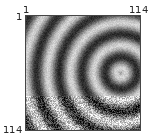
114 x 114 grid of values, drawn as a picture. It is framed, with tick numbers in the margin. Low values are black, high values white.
Seam: horizontal, 70% of the way down, the top part calmer. Slope: none. Rings: centred on the middle right.
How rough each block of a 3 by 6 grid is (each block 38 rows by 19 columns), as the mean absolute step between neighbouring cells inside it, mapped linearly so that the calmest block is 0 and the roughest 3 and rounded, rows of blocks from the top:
0 0 0 0 0 0
0 0 0 0 0 0
3 3 3 3 3 3
